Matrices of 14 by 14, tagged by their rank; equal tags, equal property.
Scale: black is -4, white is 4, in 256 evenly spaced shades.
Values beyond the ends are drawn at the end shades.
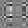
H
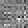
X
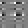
H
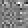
X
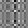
H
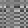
H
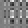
H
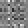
X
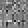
X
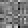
X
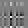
H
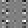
H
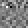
X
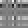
H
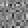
X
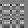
H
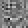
X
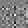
X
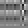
H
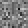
X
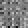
X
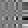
H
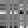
H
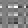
H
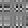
H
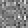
X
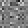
X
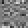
X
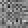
X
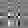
H
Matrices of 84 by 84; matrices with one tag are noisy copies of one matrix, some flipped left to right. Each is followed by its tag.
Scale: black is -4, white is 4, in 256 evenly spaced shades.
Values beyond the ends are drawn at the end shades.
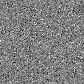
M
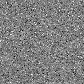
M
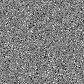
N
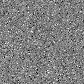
N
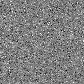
M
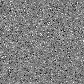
M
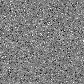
M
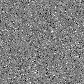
N
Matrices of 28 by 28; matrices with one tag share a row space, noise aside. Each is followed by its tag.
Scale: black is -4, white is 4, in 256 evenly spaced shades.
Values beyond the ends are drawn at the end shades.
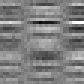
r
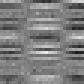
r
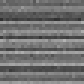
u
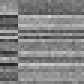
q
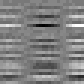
r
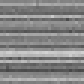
u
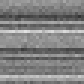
u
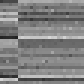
q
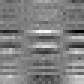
r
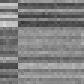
q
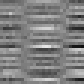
r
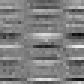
r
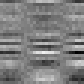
r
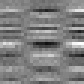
r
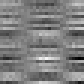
r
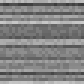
u
